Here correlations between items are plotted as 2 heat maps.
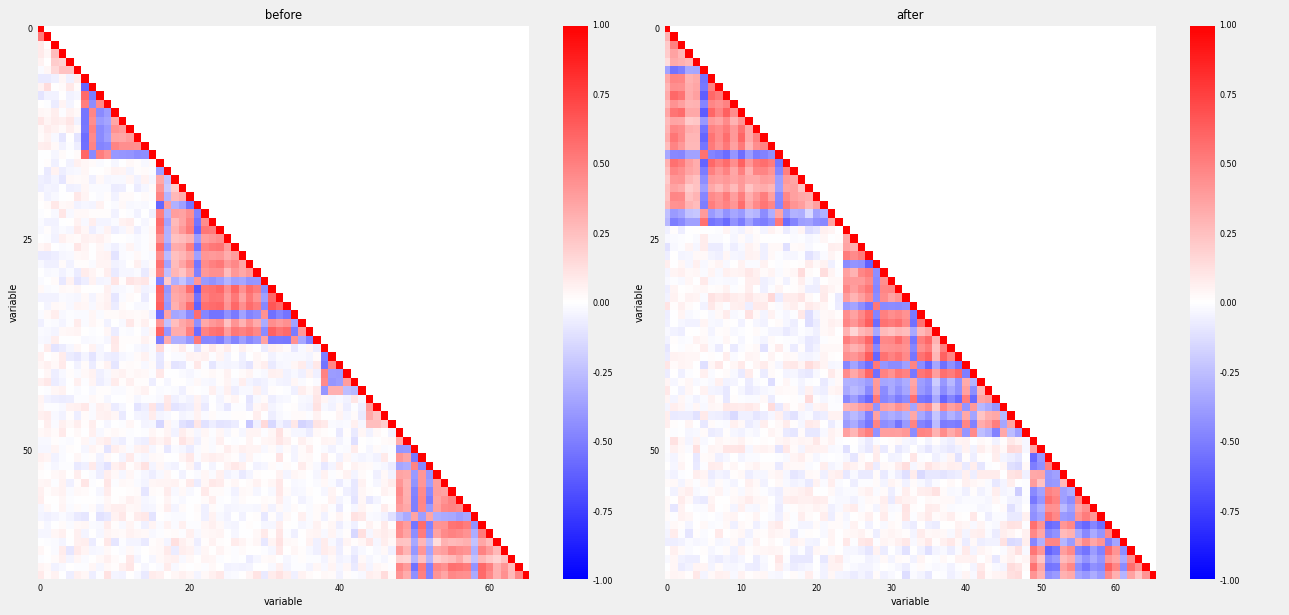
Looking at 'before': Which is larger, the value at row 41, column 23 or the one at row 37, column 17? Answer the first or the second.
the second
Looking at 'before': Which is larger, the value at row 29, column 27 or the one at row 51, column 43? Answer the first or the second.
the first
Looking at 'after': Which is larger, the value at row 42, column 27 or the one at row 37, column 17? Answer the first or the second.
the second
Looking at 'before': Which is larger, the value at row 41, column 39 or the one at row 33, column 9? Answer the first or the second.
the second
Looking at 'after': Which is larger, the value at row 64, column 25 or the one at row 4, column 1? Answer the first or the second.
the second
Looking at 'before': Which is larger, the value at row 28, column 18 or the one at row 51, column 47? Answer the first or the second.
the first
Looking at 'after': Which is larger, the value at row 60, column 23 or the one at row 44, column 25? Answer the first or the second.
the first
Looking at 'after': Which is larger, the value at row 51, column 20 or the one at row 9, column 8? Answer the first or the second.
the second
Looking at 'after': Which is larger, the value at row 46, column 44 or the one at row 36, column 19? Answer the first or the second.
the first
